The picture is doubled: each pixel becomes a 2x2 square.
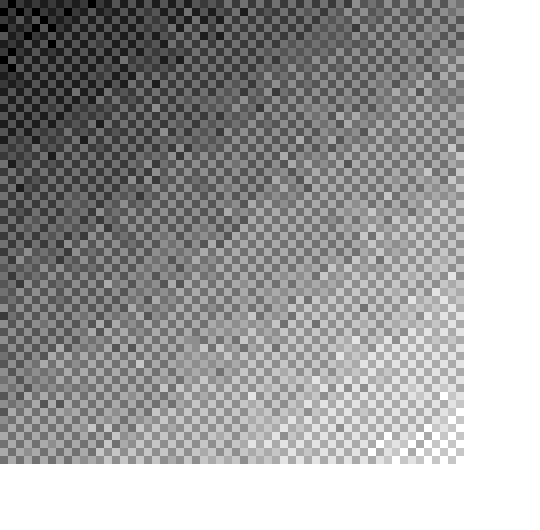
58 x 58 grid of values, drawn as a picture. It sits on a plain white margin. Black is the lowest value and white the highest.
Odd rows or columns: none. Ninth with the lowest average: top left. Slope: up to the bottom right. Ninth with the highest average: bottom right. Grain: checkered. Average level on the scale: 50%.
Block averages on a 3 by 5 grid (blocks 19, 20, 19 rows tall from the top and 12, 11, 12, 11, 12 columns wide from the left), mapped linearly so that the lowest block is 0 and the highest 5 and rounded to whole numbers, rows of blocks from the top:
0 1 1 2 2 / 1 2 3 3 4 / 3 3 4 4 5
